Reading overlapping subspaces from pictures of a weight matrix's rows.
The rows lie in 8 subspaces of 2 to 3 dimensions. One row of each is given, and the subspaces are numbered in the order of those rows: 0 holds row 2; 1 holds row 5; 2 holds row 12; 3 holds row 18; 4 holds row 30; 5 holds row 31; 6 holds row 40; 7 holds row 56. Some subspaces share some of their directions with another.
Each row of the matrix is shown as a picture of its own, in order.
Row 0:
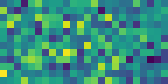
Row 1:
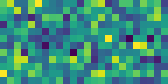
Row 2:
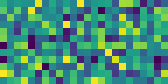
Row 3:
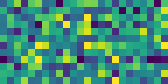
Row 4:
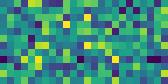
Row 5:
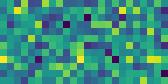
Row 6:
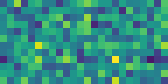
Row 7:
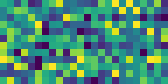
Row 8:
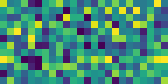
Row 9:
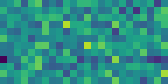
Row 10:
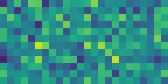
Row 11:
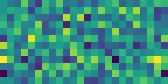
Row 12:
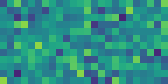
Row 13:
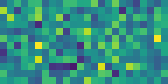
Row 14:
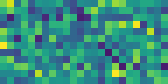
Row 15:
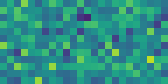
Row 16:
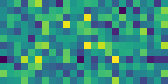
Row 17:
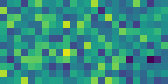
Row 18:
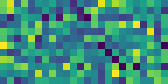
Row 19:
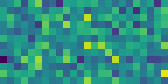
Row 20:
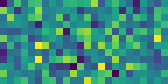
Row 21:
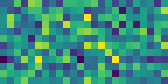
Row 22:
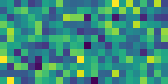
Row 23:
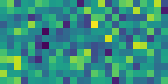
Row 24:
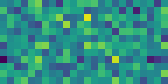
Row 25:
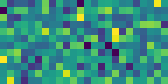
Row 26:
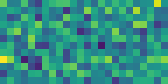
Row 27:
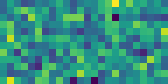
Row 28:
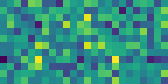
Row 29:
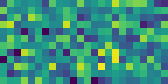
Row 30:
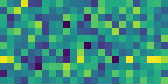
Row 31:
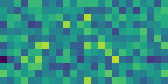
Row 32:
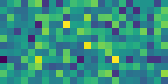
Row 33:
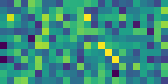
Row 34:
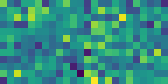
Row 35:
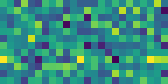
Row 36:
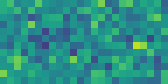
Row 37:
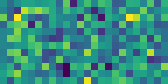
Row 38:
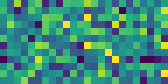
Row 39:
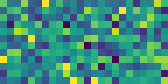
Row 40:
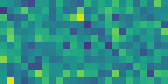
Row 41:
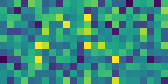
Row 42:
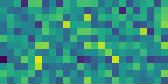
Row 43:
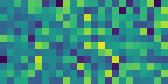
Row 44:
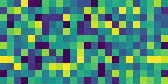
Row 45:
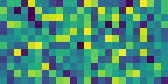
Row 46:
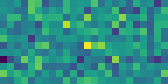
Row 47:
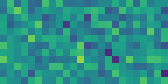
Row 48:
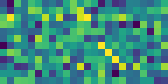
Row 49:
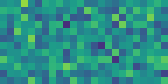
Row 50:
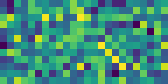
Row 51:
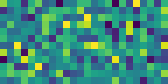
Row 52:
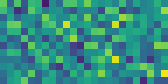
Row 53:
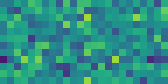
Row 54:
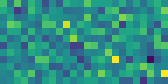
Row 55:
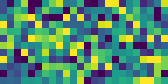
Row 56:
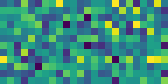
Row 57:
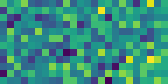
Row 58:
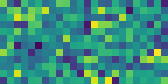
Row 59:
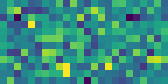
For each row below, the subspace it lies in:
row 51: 7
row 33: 3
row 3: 2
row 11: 0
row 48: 3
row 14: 3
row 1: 0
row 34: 2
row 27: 6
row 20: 7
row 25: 6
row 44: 4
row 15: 6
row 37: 5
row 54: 1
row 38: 1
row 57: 4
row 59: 5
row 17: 4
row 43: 4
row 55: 0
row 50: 3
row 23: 0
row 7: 6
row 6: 2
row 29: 6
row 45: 0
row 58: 2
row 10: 7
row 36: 0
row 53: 5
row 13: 7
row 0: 4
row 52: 1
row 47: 1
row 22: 6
